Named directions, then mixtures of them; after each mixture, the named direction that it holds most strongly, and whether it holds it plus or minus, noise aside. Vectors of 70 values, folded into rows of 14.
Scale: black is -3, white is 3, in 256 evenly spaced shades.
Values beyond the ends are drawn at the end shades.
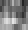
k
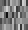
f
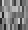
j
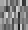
f, minus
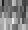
k, plus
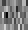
f, plus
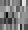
f, plus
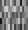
j, plus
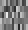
f, minus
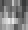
k, plus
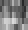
k, plus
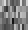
f, minus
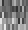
j, minus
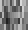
j, minus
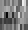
f, plus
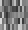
j, minus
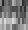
k, plus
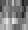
k, plus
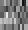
f, minus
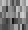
k, minus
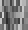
j, minus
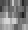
k, plus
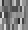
j, minus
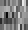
f, plus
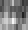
k, plus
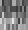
j, minus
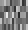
f, minus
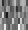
j, minus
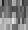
k, plus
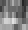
k, plus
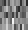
f, plus
